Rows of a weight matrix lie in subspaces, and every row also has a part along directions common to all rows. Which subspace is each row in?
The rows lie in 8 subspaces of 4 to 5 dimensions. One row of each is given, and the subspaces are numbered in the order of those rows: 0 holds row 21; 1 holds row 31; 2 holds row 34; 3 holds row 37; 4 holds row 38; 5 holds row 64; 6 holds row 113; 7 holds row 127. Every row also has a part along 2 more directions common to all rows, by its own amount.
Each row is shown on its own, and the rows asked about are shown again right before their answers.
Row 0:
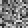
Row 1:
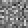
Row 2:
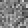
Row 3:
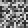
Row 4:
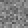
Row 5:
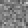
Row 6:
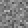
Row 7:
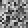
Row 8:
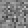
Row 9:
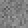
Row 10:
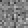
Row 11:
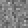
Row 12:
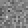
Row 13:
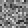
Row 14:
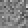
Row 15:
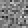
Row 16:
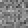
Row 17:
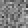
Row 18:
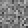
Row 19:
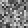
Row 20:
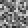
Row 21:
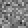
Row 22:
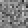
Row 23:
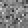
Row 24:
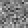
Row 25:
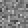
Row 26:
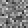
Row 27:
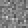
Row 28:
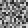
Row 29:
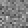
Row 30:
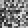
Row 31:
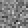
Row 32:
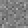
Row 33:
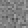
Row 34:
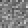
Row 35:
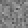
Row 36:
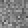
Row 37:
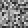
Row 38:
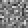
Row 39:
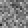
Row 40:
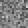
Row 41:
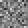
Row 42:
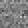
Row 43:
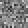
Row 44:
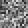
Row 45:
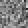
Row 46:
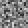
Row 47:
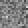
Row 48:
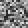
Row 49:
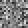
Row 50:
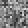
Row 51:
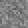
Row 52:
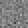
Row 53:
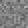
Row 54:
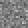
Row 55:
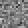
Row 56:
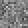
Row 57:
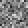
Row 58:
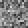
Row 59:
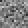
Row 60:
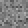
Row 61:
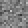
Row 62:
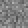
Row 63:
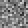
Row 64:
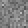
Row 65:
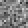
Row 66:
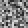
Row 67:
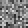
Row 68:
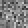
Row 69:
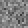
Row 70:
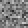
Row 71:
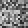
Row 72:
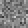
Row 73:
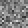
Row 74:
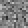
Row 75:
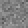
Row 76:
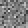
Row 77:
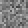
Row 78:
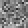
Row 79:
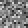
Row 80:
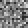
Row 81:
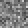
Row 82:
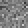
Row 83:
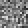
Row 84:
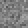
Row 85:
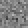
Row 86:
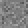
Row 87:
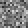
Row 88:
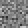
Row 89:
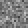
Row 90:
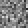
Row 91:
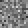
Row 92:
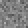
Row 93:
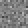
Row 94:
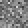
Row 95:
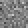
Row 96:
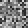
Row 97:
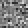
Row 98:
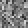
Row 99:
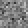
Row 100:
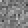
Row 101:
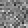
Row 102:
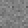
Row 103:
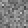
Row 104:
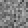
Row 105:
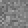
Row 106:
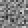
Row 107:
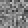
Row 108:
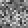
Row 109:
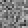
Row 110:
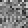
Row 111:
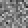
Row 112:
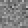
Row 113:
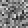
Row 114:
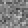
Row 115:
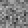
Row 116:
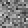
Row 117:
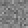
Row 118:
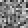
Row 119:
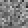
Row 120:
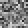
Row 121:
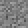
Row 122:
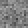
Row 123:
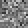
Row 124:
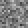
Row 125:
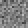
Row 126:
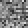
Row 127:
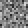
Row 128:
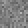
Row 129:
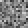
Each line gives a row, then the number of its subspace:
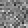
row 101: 4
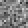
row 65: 7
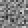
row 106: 6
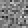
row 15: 4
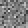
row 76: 4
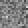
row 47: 4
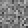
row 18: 6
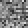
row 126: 4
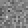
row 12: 3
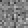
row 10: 2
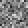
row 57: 3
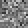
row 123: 6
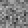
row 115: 5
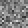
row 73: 1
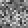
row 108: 5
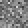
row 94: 0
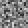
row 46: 7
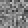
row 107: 4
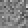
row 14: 0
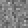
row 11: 2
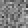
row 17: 2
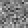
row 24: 0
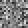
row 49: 2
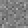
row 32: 7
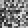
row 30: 3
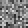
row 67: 1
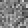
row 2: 4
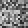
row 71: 3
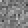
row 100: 6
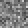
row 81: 6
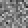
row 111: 7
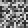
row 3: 4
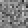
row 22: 1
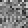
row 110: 1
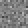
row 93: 5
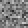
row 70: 4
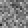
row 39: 7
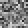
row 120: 0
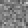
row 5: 7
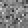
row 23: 5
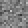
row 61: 7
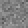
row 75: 0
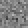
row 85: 0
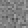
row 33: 2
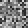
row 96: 1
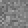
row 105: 1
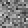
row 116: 3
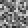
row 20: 7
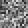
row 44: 6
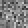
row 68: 1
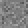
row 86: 0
